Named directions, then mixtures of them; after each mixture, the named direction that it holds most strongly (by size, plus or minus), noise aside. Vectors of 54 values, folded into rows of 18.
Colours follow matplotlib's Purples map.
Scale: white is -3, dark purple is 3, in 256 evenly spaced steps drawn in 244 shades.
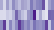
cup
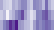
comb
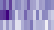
cup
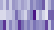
cup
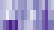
comb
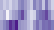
comb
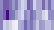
comb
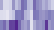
comb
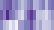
comb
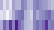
comb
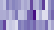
cup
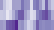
comb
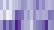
comb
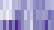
comb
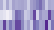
cup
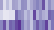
cup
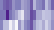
comb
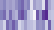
cup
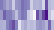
cup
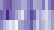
comb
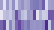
cup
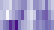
comb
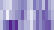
comb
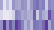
cup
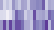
cup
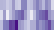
comb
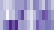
comb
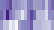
comb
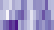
comb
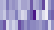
cup
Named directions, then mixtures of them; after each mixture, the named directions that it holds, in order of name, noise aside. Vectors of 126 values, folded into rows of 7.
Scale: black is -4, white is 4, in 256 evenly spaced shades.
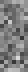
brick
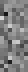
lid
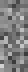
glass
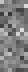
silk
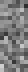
glass, lid, silk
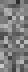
glass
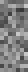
glass, silk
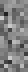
lid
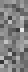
brick, glass, silk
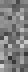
glass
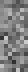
glass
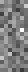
glass, silk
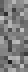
brick, lid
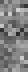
silk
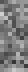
brick, silk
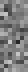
brick, glass, lid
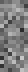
brick, glass, silk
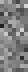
silk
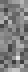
brick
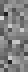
lid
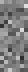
brick, silk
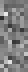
lid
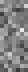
lid, silk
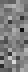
brick, glass, silk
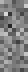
lid, silk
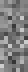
glass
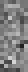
brick, glass, lid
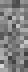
glass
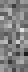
glass, lid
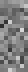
brick, lid, silk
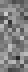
brick, lid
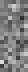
brick, glass
